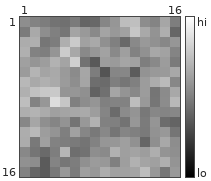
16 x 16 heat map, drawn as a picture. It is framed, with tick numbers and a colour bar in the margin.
Slope: none. Histogram: bell-shaped. Mirror symmetry: none. Ninth with the highest average: middle left. Average level on the scale: 60%.
